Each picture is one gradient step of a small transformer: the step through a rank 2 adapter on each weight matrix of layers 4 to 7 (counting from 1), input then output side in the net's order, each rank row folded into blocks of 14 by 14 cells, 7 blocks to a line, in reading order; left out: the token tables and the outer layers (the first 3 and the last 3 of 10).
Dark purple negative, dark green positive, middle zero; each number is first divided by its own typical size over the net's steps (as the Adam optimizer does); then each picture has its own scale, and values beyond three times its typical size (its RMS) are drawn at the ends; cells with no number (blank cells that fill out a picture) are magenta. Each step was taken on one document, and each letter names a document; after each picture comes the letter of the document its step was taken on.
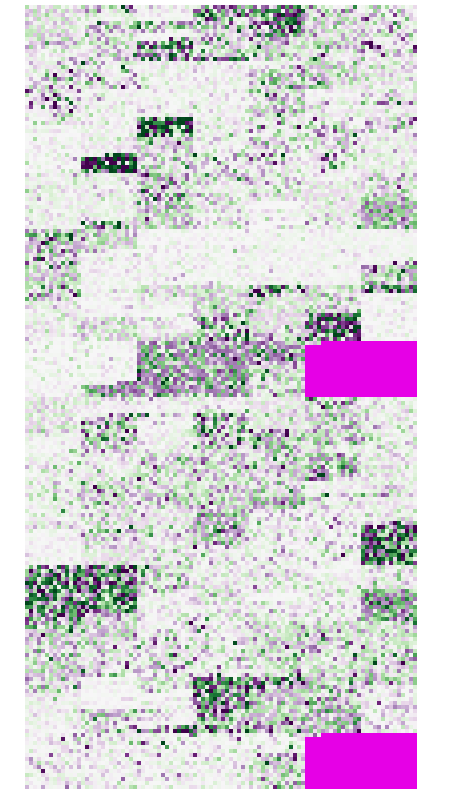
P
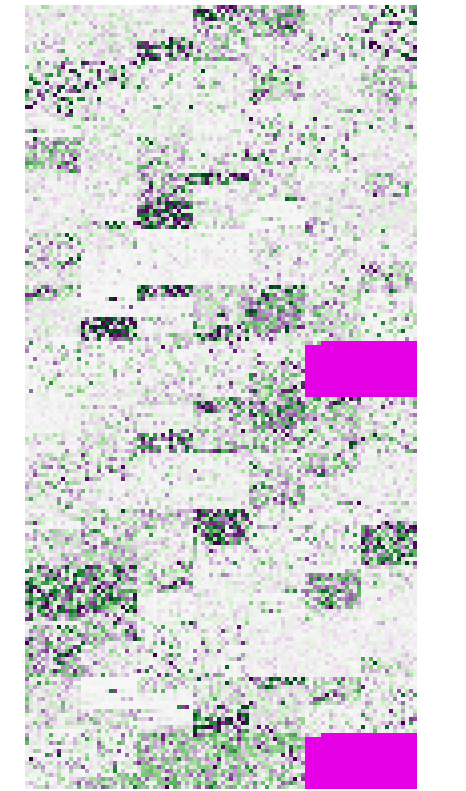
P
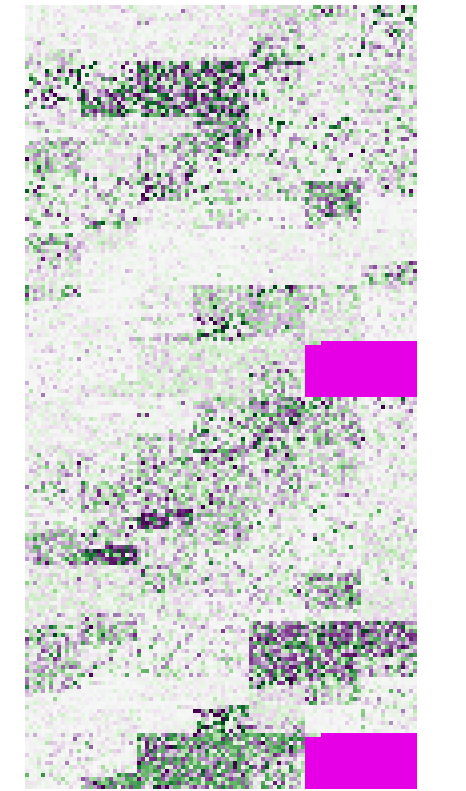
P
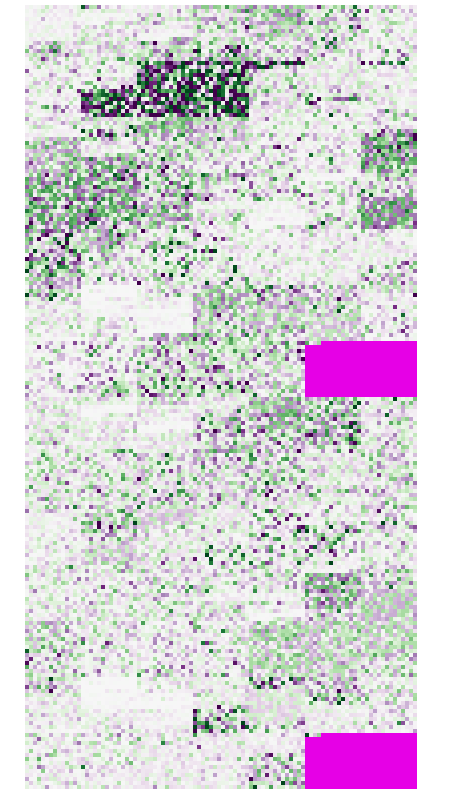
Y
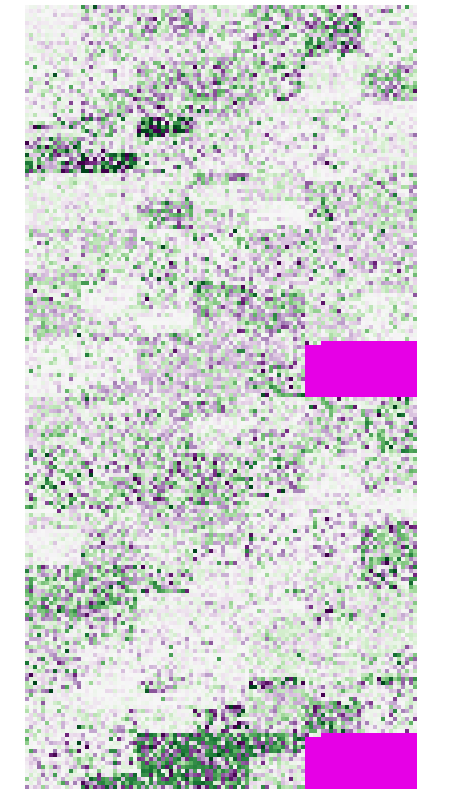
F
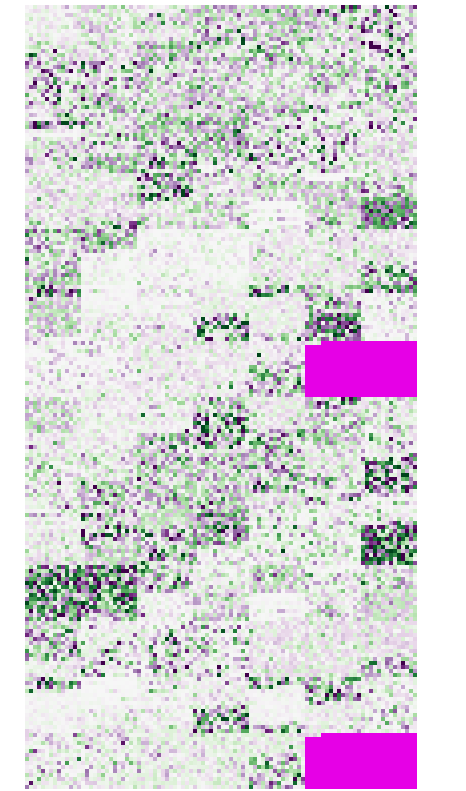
P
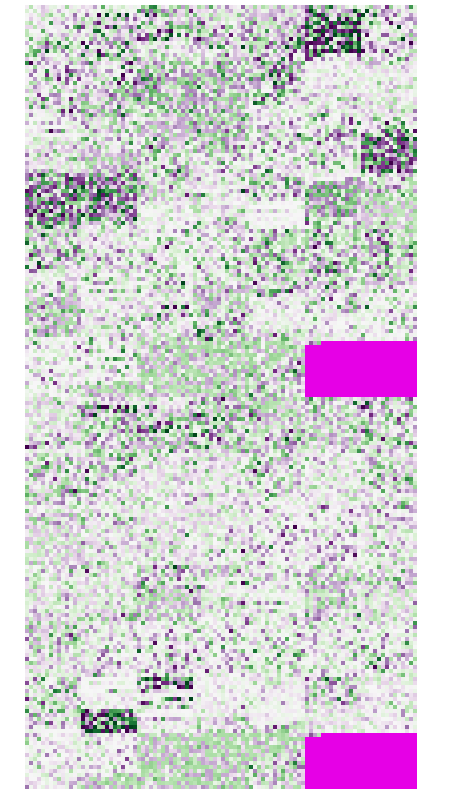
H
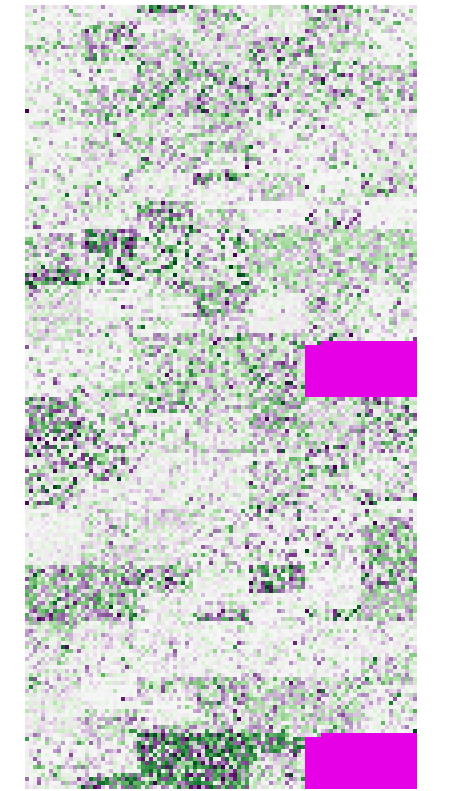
F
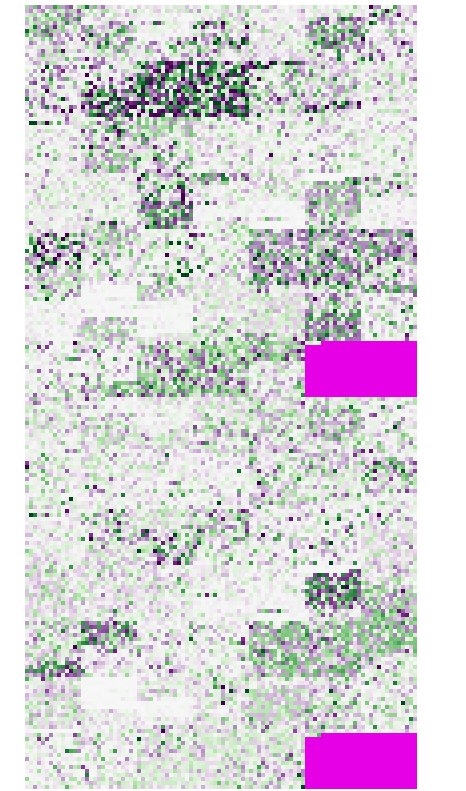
Y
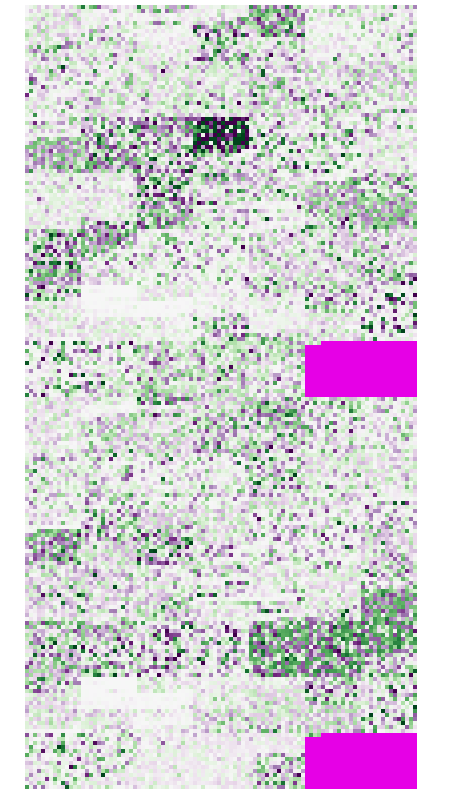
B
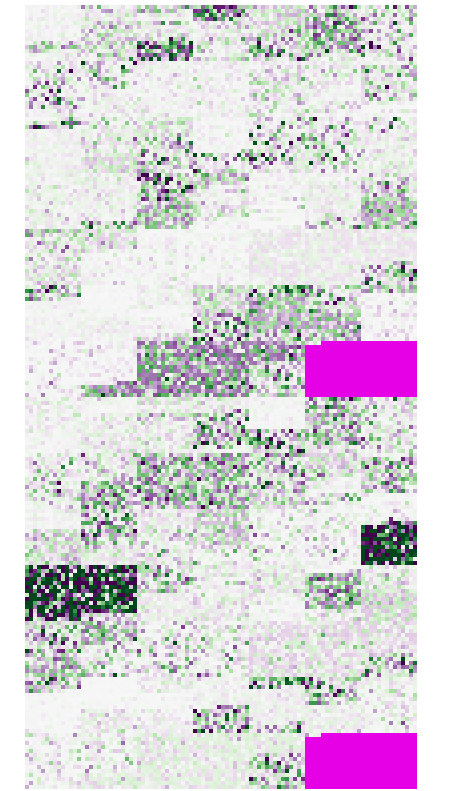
P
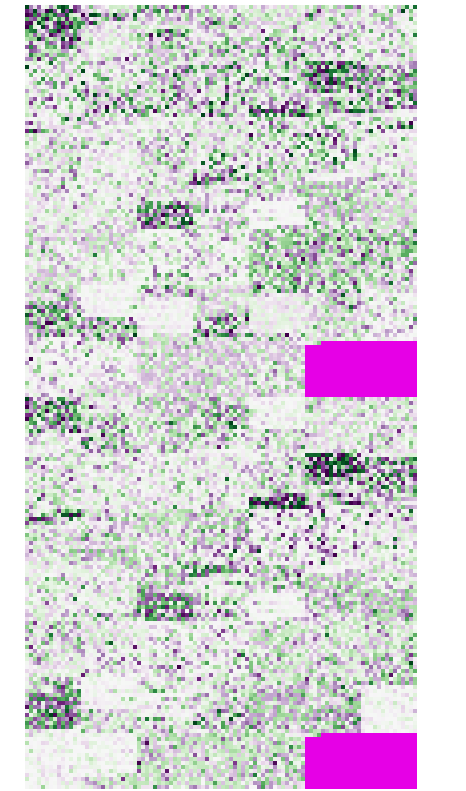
H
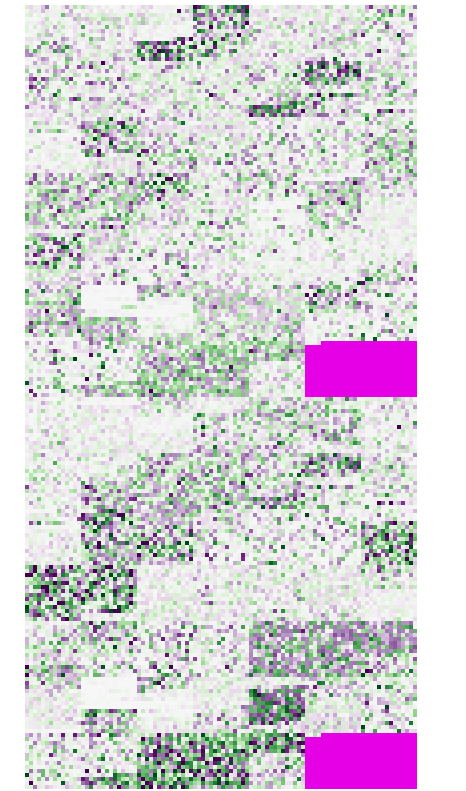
B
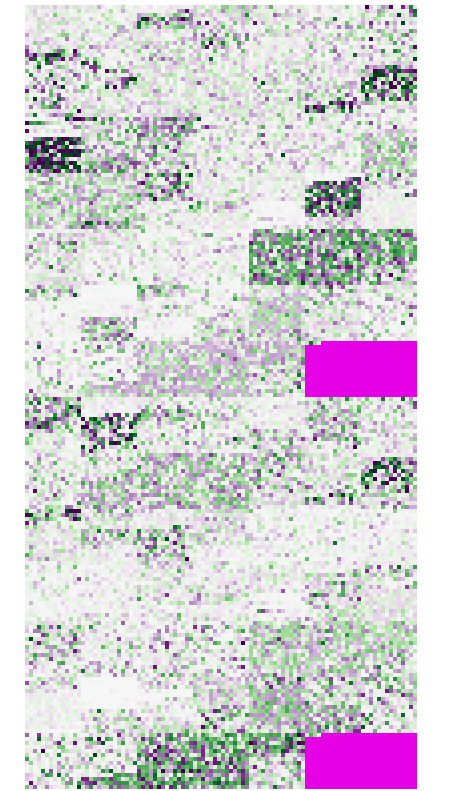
B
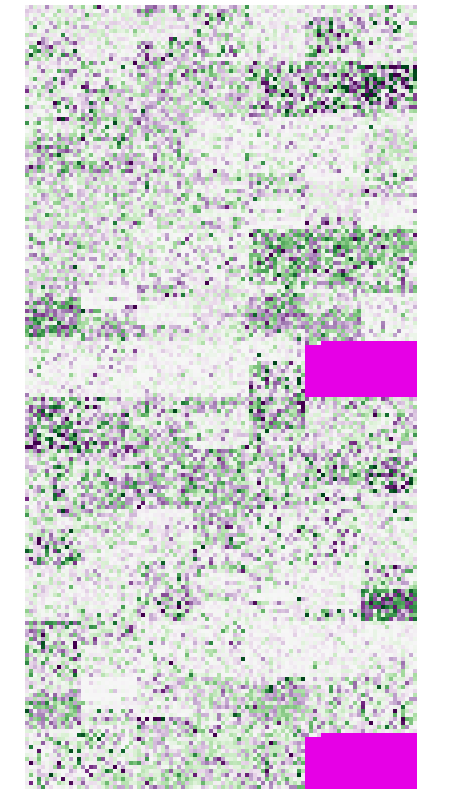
Y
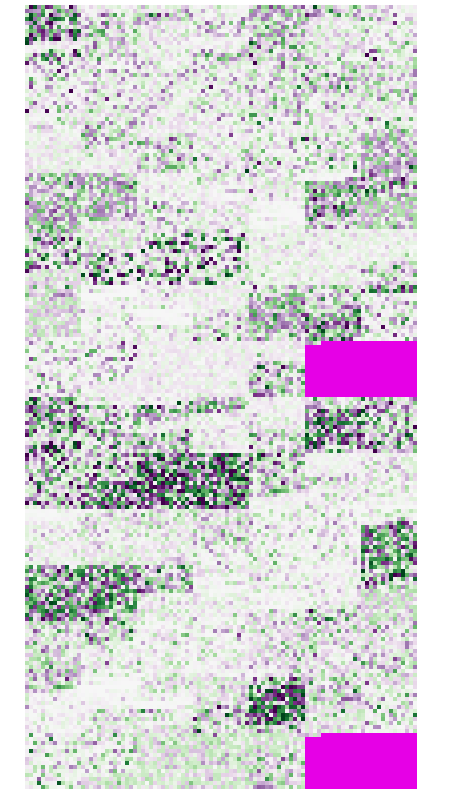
F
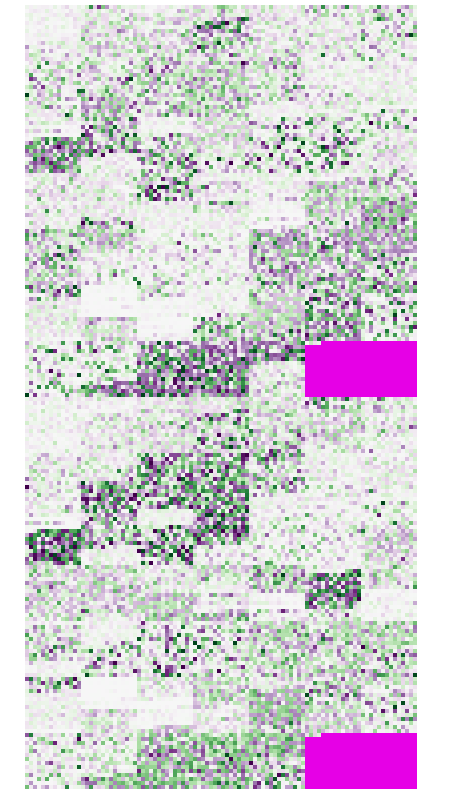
B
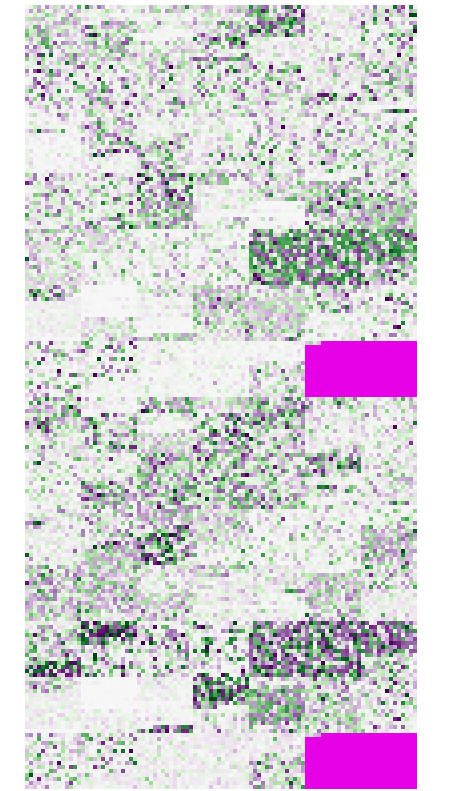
B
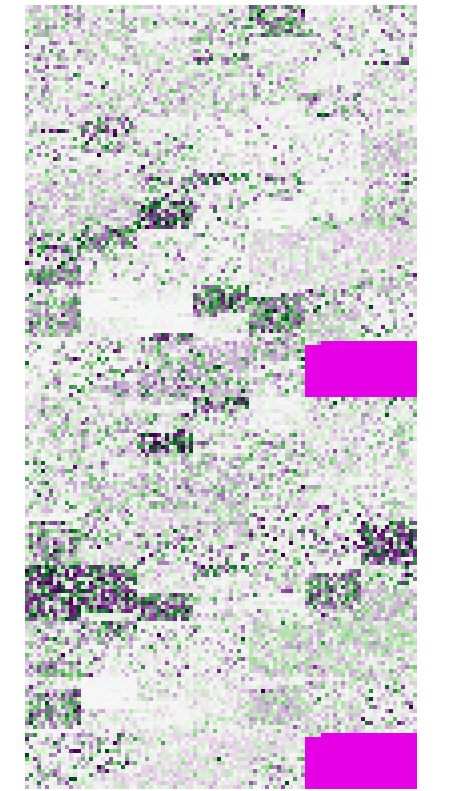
Y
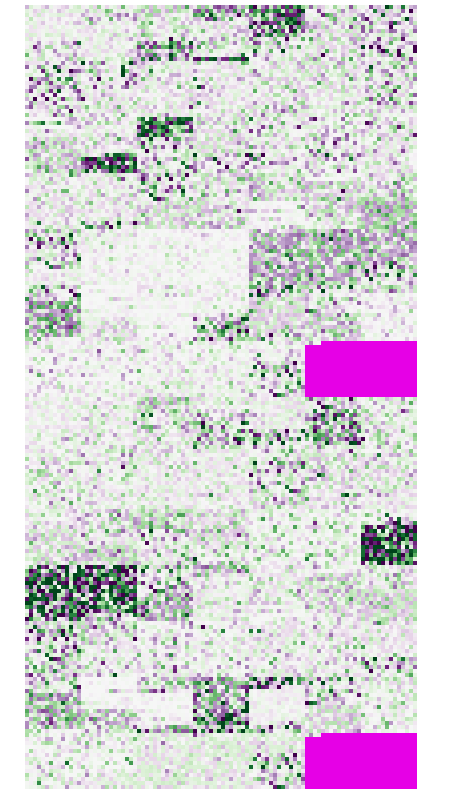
P
